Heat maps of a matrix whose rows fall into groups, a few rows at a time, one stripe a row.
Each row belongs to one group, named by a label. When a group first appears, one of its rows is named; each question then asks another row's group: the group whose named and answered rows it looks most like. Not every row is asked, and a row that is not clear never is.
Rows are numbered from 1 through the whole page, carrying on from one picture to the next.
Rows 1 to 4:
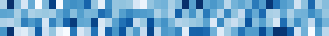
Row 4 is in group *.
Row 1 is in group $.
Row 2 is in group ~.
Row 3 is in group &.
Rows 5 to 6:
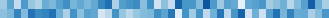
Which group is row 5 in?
~
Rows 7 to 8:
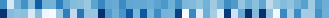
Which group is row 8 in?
~
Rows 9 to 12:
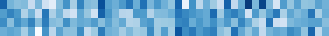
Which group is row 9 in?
~
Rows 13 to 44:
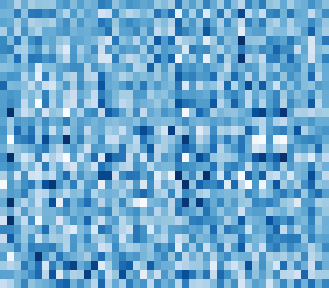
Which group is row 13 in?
~
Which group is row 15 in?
~
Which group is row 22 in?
~
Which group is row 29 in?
*
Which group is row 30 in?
*
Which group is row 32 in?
~
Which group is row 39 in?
$
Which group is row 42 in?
&
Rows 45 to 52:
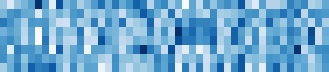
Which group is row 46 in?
$
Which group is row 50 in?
$
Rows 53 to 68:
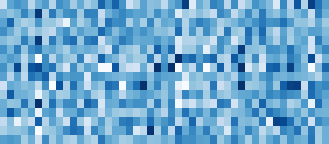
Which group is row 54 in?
&
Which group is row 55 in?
*
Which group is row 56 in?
~
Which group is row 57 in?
&
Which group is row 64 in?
&
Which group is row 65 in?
$
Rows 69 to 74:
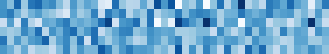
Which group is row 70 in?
*
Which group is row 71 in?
~
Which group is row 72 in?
&
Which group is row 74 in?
~
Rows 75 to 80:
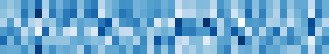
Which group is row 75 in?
&
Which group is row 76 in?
&
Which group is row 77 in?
~
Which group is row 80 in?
&
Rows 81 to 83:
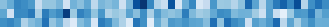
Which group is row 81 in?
$
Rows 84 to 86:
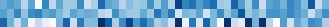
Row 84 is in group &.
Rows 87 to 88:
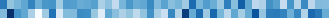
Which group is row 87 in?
*
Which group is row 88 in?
$
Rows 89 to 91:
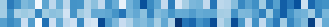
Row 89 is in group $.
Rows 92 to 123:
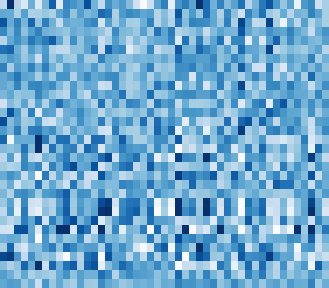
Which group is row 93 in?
~
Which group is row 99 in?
*
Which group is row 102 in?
*
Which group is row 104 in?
$
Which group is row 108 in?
&
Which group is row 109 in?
~
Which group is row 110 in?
&
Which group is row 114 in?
~
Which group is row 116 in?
&
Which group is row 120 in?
*
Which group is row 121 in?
&
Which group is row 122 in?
~
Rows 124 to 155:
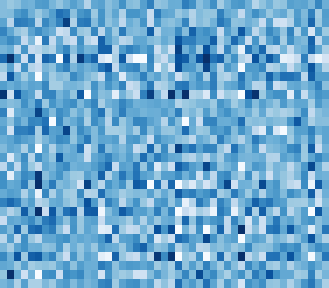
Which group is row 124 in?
*
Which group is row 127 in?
*
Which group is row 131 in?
~
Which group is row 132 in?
$
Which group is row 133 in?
*
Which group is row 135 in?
&
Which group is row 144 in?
&
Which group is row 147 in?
&
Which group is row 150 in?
~
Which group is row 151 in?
$
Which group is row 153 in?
~
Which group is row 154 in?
$
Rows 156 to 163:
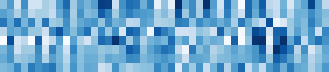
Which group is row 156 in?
~
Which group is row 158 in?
*
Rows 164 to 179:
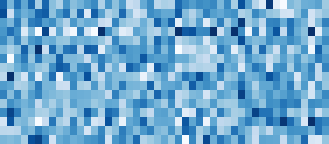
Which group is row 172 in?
$
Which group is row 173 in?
*
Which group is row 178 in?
*
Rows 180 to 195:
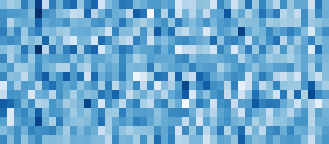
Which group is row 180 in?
&
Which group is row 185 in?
&
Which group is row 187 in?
*
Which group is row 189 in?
~
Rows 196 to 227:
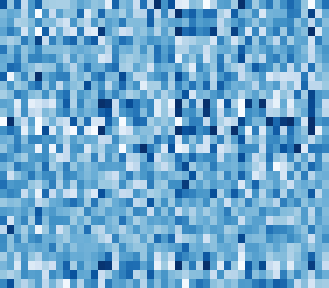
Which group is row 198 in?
*
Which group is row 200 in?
&
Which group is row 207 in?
~
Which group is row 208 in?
~
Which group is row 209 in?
$
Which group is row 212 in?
$
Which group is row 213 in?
*
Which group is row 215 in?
*
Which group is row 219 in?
&
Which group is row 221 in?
$
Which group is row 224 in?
~
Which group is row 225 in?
~
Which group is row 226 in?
&
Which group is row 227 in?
*
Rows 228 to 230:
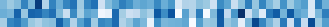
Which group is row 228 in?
&
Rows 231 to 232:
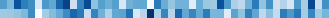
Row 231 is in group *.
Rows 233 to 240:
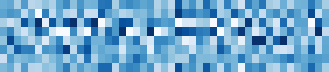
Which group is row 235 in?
&
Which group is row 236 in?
*
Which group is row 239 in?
$
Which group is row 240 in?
~
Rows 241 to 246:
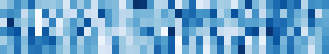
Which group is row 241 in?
$
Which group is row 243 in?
$
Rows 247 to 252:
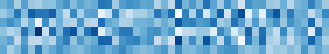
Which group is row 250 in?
&
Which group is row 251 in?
~
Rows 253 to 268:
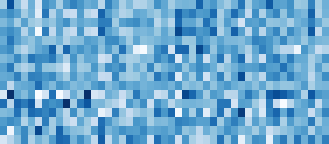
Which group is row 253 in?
$
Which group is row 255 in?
~
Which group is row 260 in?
*
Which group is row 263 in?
$
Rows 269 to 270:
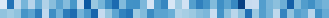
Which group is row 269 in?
$
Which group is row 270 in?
&
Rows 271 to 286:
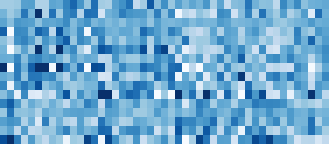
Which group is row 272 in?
&
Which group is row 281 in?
~
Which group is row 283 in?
$
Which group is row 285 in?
~
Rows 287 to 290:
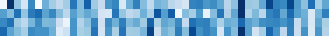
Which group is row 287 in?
$
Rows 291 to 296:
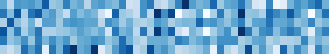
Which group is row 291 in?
*
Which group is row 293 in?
$
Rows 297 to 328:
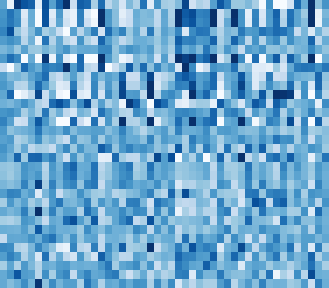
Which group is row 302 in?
~
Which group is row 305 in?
*
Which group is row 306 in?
*
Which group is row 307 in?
*
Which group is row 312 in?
*
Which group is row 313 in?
~
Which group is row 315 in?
&
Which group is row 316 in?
&
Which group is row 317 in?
&
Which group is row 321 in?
&
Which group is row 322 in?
&
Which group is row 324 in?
*
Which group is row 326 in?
~
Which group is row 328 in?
&
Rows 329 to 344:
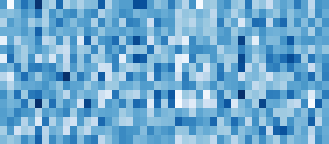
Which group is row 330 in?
&
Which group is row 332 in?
&
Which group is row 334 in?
*
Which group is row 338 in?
*
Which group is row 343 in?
*
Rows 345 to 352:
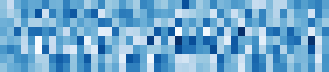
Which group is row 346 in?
&
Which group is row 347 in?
~
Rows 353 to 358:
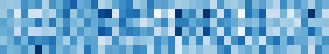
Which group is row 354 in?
~
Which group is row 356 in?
~
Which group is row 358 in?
&
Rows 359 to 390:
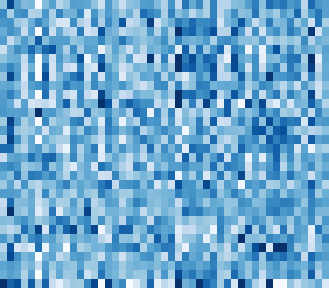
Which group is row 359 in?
$
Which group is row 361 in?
*
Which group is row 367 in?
$
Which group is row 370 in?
~
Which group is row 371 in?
&
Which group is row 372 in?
$
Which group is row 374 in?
$
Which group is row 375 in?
*
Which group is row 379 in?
~
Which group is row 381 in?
$
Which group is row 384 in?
&
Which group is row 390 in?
*
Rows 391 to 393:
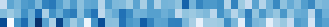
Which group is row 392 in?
&
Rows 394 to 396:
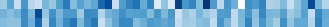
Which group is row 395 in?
&
